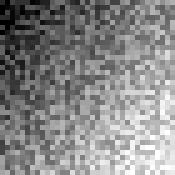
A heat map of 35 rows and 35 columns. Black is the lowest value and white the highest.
No regular stripes run through it. The ninth with the highest average is the bottom right. The ninth with the lowest average is the top left. Fine speckle covers the field. Values rise toward the bottom right.
